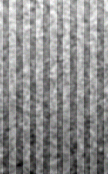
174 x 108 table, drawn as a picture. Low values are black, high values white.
The field climbs toward the top. No lone cell stands out from its neighbours. The values follow a bell shape. Stripes running up and down repeat 8 times from left to right.
